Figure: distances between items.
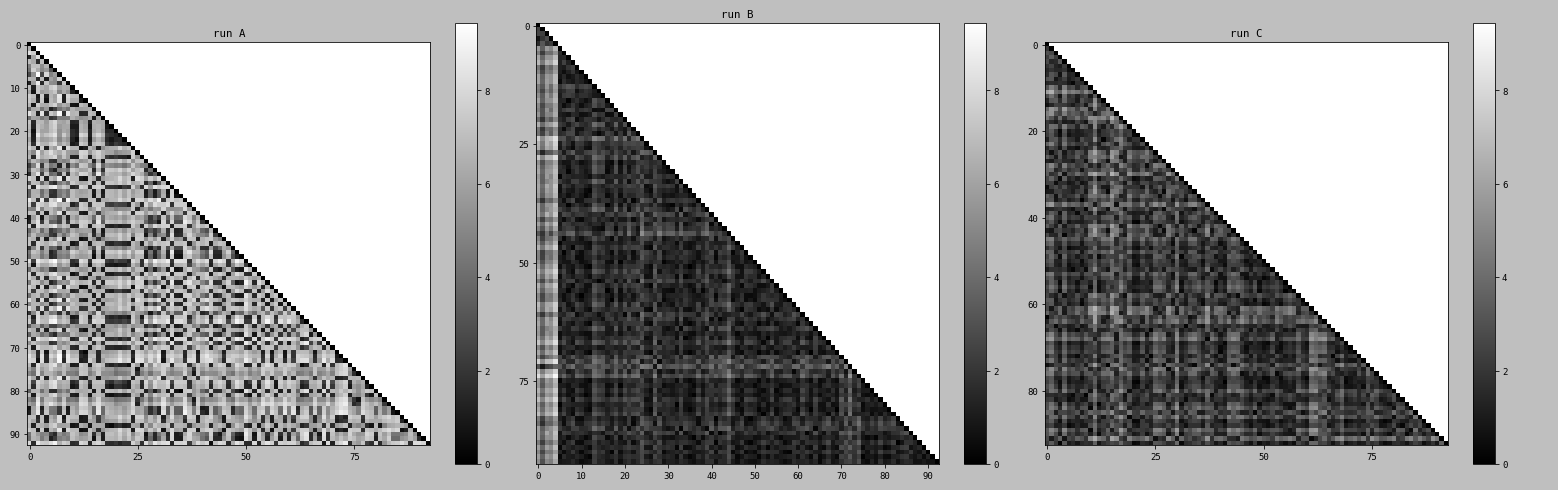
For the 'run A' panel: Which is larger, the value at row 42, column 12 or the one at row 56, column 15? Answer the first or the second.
the first
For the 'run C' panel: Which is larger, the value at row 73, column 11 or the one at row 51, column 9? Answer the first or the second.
the first
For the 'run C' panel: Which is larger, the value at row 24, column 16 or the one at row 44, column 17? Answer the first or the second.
the first
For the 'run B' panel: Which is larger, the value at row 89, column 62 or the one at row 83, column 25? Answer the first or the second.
the second
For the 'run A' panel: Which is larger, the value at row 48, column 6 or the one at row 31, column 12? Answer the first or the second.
the first
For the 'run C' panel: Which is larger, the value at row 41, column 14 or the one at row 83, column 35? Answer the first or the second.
the second
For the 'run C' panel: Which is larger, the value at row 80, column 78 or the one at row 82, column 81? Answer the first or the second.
the first
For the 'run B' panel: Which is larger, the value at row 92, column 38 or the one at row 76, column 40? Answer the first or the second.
the second
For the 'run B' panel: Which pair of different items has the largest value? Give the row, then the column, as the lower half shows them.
74, 4
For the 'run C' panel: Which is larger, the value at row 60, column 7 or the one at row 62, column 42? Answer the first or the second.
the first
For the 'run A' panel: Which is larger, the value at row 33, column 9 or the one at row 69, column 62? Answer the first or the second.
the first
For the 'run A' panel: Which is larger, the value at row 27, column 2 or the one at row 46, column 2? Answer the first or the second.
the second
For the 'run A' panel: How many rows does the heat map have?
93
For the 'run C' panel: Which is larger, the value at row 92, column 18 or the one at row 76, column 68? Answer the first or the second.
the first
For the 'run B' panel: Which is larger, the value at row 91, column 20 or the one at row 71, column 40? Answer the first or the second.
the second
